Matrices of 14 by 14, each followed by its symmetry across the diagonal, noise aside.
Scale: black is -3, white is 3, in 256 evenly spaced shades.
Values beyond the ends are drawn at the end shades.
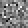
antisymmetric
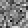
symmetric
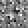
antisymmetric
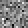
neither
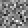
antisymmetric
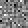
antisymmetric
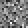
neither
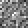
symmetric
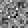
symmetric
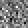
neither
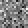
neither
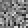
symmetric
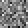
neither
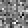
antisymmetric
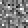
neither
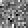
neither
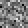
neither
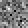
symmetric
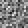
symmetric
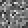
symmetric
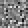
antisymmetric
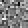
antisymmetric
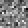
neither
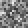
symmetric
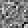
symmetric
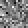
antisymmetric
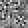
antisymmetric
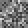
symmetric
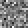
neither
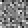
antisymmetric
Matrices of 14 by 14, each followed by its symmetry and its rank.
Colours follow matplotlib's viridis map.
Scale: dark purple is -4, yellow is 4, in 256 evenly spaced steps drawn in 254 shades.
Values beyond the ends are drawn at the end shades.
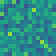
symmetric, full rank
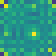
symmetric, rank three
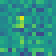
neither, rank three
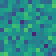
symmetric, full rank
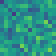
symmetric, full rank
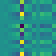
neither, rank one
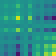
symmetric, rank one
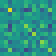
symmetric, rank three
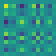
symmetric, rank one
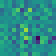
neither, rank three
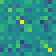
symmetric, rank three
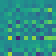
neither, rank two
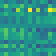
neither, rank two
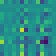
neither, rank two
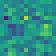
neither, rank three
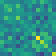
symmetric, rank three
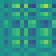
neither, rank one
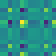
symmetric, rank one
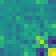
symmetric, rank three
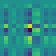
neither, rank one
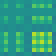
symmetric, rank one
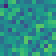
symmetric, full rank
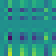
neither, rank one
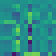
neither, rank two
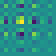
symmetric, rank one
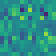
neither, rank three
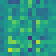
neither, rank three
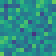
symmetric, full rank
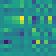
neither, rank two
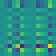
neither, rank one
